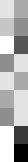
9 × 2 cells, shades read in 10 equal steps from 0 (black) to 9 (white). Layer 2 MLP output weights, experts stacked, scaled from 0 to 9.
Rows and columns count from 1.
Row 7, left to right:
5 8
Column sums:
66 46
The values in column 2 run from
0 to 8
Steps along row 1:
down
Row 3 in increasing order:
3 9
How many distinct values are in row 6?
2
